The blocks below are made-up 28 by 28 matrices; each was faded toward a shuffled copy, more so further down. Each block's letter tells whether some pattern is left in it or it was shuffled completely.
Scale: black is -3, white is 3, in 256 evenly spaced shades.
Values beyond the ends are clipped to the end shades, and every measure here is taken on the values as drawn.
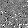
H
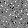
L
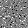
H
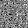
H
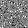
L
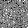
H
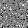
H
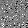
H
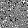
H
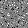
L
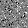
L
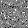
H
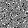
L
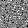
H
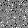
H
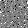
L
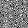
L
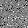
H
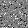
L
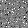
L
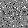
H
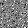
H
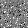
L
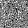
L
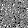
L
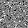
L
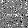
H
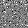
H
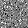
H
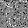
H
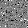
H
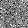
L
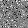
H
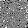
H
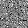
H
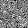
L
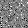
H
